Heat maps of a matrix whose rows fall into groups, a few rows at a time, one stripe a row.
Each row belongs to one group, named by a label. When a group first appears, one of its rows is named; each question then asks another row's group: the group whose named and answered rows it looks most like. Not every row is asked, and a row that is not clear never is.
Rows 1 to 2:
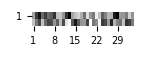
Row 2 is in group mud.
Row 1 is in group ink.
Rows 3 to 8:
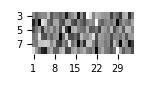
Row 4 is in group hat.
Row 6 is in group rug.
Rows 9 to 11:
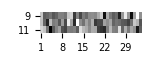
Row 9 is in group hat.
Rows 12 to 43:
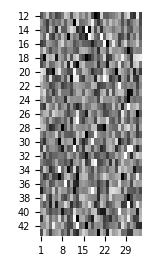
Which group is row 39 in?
ink
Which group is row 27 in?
mud
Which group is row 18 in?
hat
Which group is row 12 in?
ink
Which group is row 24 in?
mud
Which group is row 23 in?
mud
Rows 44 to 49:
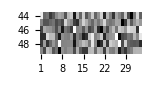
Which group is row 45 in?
ink
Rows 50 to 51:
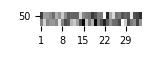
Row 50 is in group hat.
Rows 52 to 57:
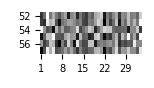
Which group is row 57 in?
rug
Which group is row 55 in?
rug
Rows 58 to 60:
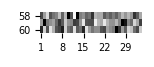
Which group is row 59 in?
ink
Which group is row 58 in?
rug
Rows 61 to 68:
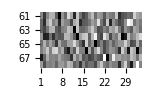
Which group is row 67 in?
hat
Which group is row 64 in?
ink
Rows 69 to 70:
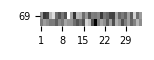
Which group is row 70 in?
ink
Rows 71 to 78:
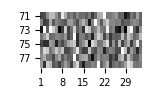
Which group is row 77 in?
rug
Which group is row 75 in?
ink
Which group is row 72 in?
ink
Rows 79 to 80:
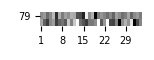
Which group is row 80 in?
mud
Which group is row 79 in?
ink
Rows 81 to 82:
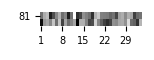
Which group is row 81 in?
rug
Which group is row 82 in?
rug
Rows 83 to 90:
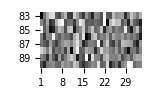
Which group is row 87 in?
mud
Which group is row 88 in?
mud
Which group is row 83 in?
hat
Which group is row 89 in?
ink
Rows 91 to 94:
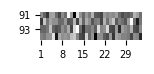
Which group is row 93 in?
mud
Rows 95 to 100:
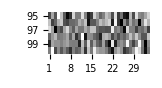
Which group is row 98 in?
rug
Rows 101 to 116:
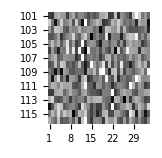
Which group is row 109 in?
ink
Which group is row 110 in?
mud
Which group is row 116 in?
mud
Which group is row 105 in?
rug
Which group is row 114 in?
hat
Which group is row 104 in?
mud
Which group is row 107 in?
rug
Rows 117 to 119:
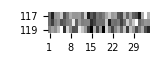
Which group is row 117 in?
hat
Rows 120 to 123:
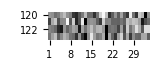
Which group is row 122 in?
ink
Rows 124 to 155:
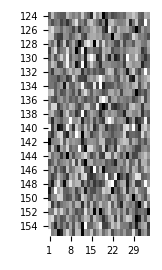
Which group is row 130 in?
rug
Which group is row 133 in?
ink
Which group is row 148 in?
hat
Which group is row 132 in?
hat
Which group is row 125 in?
ink
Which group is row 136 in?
ink
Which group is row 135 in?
mud
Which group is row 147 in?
mud
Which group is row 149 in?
rug
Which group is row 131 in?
rug
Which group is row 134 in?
ink
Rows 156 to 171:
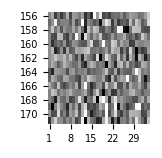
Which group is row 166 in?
mud
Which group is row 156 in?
ink
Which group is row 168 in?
ink
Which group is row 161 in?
mud
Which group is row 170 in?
mud
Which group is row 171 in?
rug
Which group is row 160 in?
ink
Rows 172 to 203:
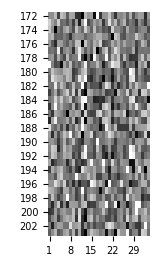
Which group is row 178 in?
ink
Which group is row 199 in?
mud
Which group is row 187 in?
rug
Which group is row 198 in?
rug
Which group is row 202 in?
hat
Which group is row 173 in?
mud
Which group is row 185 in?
rug
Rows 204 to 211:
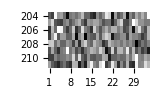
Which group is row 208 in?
mud
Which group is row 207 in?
rug
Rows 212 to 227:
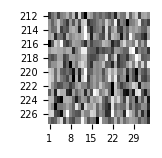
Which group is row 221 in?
mud
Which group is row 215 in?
mud
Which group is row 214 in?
mud
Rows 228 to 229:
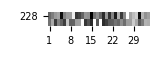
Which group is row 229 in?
ink
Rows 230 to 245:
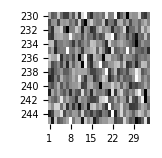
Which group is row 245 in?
hat
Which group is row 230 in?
mud
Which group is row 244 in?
hat
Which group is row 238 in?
mud
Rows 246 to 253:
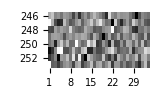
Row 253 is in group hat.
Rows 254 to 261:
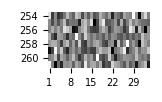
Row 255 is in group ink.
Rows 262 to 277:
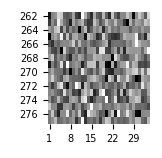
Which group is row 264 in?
mud
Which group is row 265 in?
rug
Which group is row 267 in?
ink
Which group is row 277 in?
rug
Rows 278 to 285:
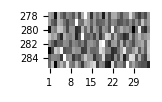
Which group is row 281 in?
rug
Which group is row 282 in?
ink
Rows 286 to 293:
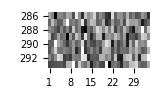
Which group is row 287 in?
rug
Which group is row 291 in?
rug
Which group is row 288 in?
ink
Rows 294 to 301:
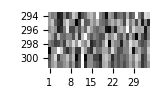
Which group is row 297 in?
mud
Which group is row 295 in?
rug
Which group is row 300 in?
rug
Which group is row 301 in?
rug
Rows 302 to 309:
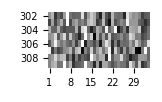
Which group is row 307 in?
hat
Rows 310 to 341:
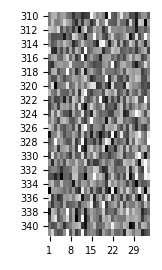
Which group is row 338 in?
rug
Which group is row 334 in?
mud
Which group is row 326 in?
mud
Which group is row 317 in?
hat
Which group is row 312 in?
mud
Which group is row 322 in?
ink
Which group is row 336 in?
hat
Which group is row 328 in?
rug
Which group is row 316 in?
rug
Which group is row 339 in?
rug
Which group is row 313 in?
ink
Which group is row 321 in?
mud
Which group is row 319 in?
mud
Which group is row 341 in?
rug
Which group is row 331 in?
hat
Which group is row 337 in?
ink
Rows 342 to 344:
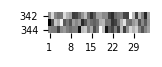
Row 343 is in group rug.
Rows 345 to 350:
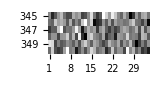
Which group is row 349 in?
mud
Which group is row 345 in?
ink
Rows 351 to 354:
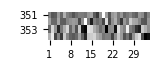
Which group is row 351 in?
ink
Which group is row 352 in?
mud
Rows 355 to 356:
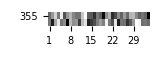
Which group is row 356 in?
mud
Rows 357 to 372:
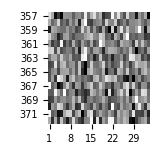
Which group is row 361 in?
ink
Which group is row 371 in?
hat
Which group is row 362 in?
mud
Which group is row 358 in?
mud
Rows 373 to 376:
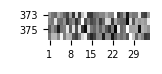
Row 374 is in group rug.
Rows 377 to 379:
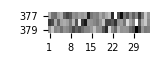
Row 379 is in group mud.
